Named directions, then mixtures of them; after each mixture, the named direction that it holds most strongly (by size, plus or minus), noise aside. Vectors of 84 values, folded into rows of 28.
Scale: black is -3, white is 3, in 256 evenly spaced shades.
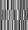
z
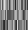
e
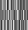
z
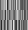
z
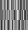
z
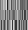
z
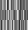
z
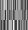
e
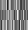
z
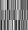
z
